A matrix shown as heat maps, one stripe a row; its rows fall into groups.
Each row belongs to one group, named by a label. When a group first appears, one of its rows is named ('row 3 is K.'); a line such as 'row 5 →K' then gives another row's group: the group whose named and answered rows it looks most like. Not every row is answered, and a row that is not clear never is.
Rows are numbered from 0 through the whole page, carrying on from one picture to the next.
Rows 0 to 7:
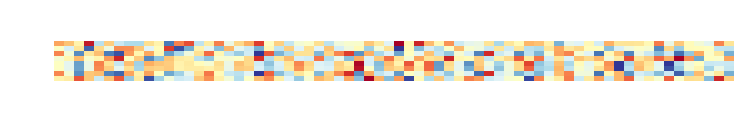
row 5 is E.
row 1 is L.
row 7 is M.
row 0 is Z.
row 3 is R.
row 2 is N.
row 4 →E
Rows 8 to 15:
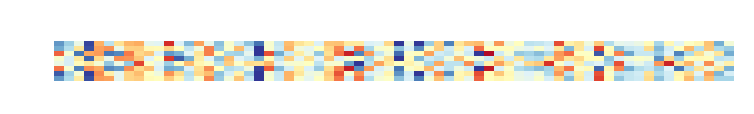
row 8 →L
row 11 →L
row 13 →N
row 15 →L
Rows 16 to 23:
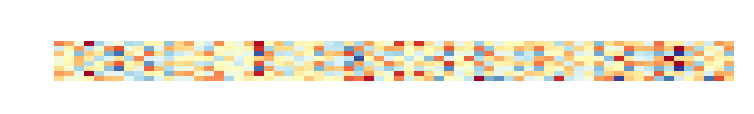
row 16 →Z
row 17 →R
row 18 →N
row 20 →R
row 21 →N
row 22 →Z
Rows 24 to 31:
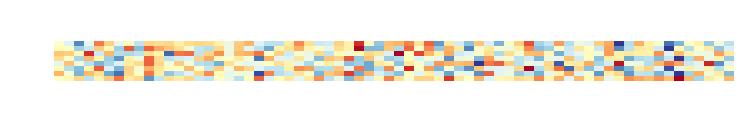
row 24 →E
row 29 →E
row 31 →R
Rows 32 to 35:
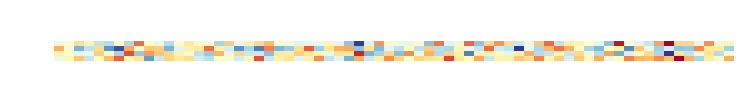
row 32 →M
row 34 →E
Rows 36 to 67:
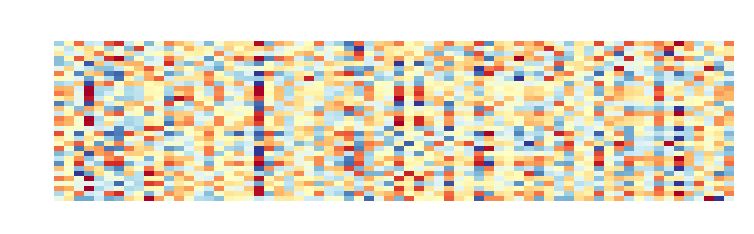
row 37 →M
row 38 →E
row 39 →R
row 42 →N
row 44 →L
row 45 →Z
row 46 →Z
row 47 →Z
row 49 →N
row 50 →R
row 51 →Z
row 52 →Z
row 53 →N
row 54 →N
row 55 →N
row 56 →M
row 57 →N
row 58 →L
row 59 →R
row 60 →R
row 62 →E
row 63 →Z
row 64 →N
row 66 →R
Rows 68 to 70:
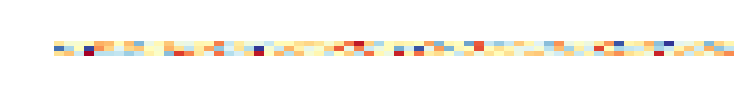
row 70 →Z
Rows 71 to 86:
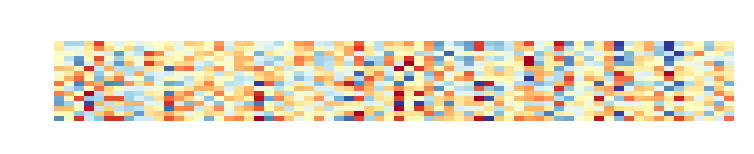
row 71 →E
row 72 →E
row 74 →E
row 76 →Z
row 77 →M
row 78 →M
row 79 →N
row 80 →E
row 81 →Z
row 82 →R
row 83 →L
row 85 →E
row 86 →R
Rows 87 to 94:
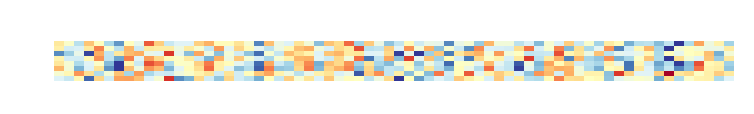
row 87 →N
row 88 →E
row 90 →E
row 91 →N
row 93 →M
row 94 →L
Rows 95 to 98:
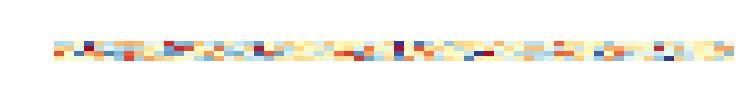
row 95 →L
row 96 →Z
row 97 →N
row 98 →E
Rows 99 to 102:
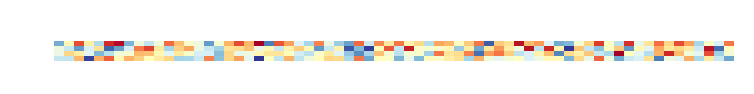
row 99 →R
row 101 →M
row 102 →L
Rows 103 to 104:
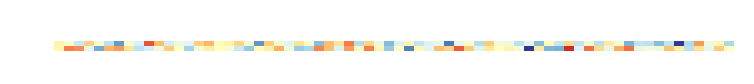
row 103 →N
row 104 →M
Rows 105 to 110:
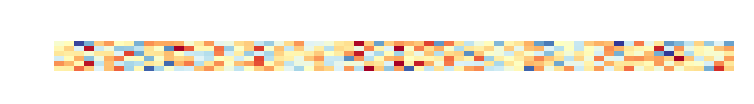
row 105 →E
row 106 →Z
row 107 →E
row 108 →R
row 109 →Z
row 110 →M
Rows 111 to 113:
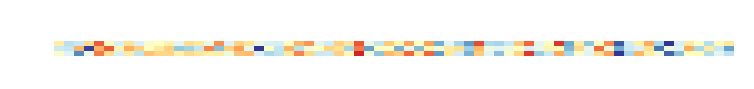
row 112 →L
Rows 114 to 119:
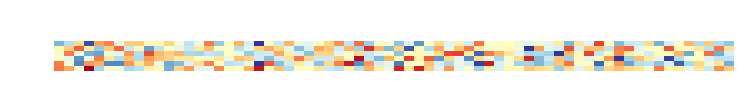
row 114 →L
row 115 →M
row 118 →N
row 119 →Z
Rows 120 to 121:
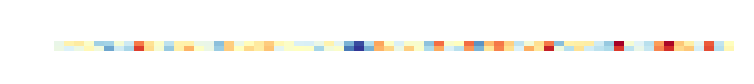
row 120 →M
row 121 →M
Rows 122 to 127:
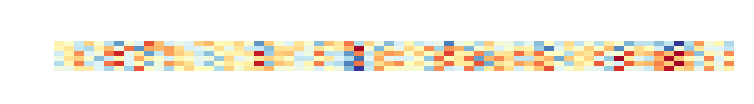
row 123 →E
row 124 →R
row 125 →M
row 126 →R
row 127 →M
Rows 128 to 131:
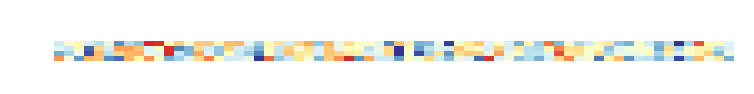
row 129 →L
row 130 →L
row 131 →N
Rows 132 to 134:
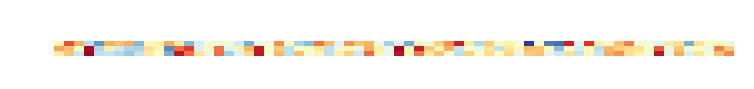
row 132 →M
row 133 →Z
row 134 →Z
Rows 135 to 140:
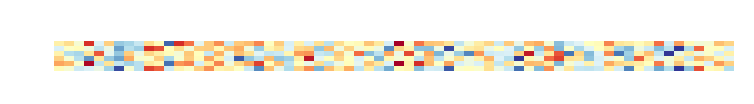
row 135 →Z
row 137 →E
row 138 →N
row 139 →Z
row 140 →N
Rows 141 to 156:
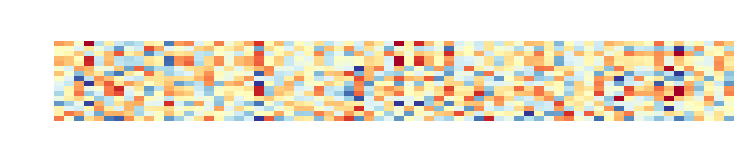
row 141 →Z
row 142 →N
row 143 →R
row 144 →Z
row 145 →Z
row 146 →M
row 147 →N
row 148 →E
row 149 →L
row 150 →R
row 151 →R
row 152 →M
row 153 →L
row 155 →M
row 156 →N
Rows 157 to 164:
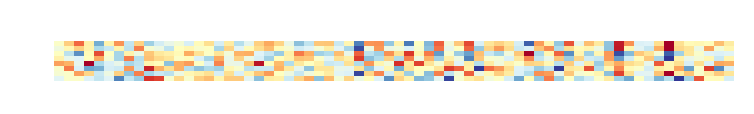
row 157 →M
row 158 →M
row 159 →E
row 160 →E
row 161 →Z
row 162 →M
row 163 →M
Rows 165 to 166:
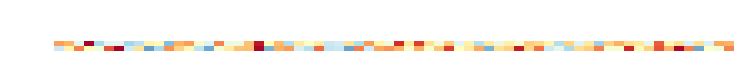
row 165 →Z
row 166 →R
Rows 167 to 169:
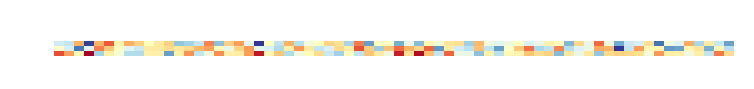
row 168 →E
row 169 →Z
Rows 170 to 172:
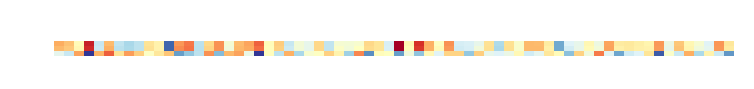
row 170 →Z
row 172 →L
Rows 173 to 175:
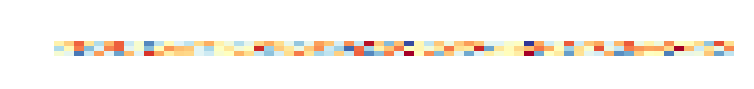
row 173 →M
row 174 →R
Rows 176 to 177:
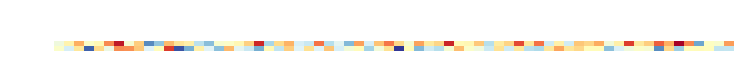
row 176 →R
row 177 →L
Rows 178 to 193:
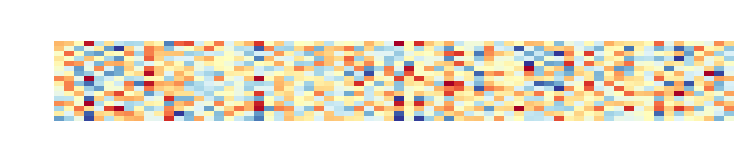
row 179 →N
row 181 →N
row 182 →M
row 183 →E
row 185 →Z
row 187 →M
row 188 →R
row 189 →L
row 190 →Z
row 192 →L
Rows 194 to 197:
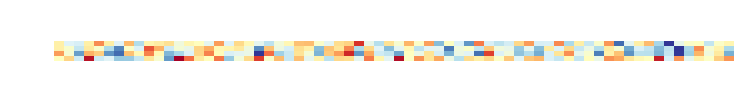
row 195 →N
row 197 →Z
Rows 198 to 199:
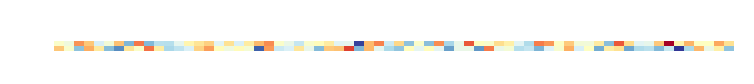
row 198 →M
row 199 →N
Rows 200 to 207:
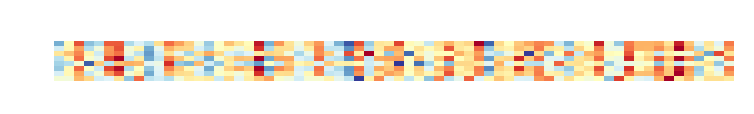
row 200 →R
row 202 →M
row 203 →R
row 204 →L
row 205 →R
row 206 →R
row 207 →M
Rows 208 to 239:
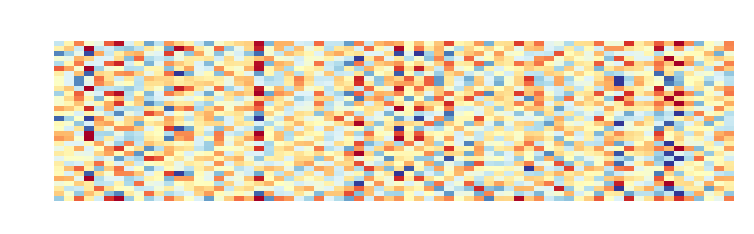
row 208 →R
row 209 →Z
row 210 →L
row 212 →R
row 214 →L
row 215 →E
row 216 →E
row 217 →Z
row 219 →M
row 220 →R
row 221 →Z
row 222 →N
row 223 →L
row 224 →E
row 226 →Z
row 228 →E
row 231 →N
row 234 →L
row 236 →M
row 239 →R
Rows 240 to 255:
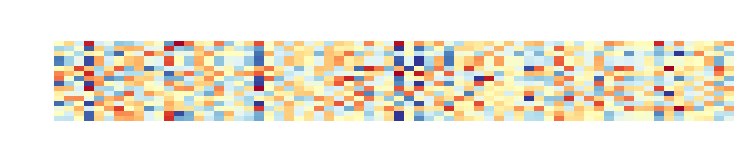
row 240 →Z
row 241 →L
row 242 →N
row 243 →L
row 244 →L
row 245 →M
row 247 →N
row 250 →E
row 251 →M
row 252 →L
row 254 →L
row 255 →L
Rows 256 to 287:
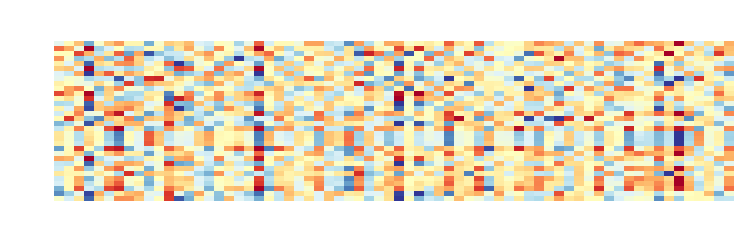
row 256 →R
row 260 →L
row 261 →Z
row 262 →L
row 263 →N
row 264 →E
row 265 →M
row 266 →Z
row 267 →Z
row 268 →L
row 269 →L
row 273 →R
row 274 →N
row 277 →R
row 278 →R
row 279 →Z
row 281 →R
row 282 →E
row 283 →R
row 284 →R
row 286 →L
